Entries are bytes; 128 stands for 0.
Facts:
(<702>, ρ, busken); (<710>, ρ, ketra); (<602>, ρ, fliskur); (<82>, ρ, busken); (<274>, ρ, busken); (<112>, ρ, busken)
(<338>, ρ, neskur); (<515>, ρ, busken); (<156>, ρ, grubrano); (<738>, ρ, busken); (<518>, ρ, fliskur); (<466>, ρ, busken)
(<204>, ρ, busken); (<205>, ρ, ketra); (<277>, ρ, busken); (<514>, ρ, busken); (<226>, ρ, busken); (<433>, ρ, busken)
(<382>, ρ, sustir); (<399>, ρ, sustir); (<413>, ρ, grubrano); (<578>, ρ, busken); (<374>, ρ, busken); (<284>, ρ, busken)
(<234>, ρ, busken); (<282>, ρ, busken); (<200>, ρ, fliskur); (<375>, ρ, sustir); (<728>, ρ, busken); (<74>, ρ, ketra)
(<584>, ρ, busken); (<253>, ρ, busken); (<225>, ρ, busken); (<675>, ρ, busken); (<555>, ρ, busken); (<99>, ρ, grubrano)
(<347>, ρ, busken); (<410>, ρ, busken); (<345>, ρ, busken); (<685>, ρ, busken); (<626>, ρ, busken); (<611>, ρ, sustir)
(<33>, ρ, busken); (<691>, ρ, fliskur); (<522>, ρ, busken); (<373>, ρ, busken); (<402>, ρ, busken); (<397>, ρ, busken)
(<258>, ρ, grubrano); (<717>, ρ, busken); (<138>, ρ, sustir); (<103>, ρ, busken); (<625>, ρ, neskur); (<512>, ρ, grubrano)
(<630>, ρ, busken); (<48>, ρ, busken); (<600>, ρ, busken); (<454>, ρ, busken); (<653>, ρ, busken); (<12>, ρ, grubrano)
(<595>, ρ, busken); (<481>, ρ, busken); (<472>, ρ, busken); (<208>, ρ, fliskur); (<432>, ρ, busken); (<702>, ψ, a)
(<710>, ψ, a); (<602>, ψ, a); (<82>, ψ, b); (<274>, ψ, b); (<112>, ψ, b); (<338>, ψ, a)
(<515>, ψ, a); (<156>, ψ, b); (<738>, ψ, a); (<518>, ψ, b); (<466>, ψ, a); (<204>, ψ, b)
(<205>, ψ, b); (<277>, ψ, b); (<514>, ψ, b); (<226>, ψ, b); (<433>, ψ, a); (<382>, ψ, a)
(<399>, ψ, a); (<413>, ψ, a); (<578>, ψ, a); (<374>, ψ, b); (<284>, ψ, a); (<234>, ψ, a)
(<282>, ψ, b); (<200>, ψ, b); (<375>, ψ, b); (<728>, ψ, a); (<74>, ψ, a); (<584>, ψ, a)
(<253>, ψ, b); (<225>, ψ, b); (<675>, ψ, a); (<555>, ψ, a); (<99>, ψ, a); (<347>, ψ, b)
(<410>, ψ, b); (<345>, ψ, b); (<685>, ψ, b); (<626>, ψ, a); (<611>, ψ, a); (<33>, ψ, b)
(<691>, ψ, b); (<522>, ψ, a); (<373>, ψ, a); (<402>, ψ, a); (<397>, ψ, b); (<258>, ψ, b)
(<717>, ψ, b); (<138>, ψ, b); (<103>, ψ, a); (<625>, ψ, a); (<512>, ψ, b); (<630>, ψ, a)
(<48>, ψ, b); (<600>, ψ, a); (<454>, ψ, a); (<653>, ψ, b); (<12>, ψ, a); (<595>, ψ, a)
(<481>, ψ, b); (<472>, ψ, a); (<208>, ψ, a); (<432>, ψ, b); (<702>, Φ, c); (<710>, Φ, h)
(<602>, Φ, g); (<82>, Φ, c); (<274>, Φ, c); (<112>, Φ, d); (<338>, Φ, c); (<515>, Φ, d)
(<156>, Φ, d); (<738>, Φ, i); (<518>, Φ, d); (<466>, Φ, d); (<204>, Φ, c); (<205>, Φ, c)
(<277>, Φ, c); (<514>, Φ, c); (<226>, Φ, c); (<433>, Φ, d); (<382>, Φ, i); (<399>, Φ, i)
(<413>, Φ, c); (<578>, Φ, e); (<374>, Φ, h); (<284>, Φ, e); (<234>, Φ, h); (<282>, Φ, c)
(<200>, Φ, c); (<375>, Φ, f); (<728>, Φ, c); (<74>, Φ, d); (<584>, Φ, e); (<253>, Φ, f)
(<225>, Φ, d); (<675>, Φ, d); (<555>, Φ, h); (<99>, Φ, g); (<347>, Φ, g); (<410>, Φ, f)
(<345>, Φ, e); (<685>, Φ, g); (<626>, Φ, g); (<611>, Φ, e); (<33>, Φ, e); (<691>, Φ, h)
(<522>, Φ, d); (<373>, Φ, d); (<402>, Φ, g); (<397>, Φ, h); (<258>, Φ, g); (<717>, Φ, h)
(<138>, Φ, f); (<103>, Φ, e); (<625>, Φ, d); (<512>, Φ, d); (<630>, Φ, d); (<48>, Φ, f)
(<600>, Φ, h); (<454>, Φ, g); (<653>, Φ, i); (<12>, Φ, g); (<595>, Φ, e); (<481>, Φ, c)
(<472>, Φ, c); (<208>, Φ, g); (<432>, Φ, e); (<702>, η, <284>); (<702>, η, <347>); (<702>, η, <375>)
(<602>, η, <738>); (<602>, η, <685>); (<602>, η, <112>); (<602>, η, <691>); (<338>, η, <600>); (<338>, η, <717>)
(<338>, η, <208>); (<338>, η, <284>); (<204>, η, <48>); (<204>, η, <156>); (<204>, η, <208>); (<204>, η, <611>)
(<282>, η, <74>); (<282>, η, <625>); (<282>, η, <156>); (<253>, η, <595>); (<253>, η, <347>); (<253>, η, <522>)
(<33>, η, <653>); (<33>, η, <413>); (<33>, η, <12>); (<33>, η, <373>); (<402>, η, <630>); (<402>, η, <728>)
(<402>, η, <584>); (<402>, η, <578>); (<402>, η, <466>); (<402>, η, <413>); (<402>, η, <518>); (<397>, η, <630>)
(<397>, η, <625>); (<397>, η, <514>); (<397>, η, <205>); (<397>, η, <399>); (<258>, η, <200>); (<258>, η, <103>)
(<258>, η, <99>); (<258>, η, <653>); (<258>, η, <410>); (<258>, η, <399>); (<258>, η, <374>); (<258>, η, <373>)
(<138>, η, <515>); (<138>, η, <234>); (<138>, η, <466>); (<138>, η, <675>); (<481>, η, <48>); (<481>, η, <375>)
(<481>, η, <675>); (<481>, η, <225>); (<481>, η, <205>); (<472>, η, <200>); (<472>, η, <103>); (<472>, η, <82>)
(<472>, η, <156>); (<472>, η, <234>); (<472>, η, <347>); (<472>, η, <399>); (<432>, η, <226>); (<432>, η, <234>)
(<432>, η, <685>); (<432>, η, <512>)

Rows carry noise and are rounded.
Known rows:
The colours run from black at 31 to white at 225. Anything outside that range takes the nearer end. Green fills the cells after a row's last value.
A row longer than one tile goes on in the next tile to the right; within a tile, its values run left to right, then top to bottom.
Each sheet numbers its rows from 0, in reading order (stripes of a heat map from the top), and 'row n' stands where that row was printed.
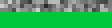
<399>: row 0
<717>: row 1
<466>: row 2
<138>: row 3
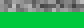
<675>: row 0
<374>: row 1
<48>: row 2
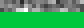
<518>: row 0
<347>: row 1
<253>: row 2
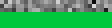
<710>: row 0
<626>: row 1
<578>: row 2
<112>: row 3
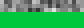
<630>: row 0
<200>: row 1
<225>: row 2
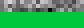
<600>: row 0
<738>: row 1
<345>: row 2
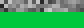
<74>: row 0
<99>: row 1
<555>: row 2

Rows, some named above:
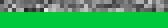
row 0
<338>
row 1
<512>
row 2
<410>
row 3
<653>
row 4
<253>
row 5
<710>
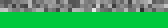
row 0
<397>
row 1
<103>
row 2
<375>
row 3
<522>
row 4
<225>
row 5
<611>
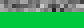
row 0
<374>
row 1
<702>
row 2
<625>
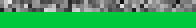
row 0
<208>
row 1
<156>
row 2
<258>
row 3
<402>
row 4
<112>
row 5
<74>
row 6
<432>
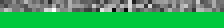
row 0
<253>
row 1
<518>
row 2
<433>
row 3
<512>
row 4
<602>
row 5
<685>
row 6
<472>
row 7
<402>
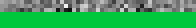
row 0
<234>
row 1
<375>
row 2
<691>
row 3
<728>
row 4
<338>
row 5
<205>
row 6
<515>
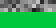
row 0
<33>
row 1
<413>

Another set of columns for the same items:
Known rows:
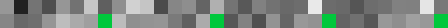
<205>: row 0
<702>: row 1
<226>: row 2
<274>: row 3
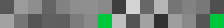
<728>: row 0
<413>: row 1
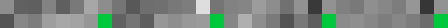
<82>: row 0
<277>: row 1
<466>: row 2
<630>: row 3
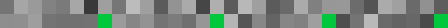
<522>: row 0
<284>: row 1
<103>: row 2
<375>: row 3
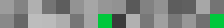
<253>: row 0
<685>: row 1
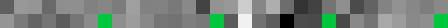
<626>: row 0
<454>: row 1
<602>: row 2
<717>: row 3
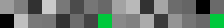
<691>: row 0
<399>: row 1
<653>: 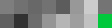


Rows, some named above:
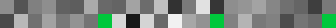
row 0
<685>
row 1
<258>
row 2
<234>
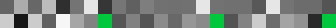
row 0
<258>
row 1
<226>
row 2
<512>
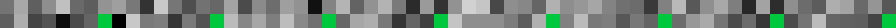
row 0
<208>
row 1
<691>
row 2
<74>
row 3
<138>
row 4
<702>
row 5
<234>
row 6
<138>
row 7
<375>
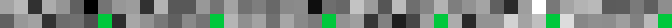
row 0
<382>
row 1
<200>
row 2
<710>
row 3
<338>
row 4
<33>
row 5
<472>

